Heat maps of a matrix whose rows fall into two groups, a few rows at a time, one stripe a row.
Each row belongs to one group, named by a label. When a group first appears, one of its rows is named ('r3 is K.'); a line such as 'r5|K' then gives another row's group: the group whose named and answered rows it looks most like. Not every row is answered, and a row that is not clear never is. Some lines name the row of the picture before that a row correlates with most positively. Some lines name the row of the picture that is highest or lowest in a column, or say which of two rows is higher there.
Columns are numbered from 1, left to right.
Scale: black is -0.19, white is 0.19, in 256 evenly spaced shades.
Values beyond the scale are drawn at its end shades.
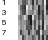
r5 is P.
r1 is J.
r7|P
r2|J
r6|P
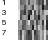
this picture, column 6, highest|5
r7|P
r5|J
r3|P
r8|P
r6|J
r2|J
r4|P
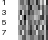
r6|J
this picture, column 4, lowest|4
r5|P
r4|J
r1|P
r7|P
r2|P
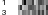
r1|J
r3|J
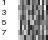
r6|P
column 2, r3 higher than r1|Yes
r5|P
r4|J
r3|J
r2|J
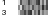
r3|P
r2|J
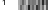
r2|P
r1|J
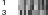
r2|J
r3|P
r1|J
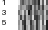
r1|P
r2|P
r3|P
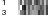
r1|P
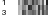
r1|J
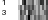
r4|P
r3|P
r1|J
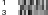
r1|J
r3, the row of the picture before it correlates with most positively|3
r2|P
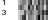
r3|J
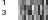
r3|P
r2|P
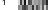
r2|J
